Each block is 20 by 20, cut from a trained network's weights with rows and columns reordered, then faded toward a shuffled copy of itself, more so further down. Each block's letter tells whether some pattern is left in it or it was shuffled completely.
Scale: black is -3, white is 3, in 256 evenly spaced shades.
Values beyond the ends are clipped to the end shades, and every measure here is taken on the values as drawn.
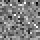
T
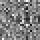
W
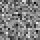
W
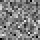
T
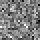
T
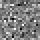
W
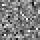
T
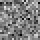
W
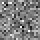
T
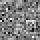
W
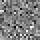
W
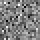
T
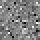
W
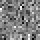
W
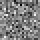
T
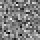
T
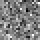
T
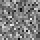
T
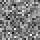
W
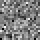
T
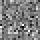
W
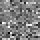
W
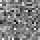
W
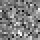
T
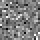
T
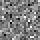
T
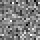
T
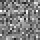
W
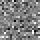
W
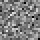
T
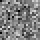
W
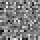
W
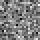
T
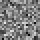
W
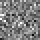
W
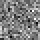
T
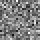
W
